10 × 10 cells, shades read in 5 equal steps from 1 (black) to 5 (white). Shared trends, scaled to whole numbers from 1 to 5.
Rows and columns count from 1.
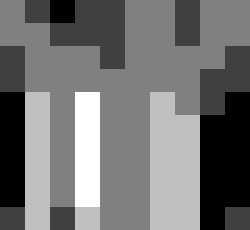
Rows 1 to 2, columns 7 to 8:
3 2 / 3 2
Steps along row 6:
up down up down same up same down same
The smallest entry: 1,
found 16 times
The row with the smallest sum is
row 1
